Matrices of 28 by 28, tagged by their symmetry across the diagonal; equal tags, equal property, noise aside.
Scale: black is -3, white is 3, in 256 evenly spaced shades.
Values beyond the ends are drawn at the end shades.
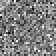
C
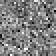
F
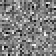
C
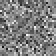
C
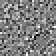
C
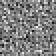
F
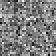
F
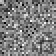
C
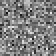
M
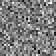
M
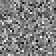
F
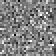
M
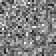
C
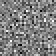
F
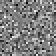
F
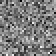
M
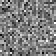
M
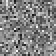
M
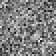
C
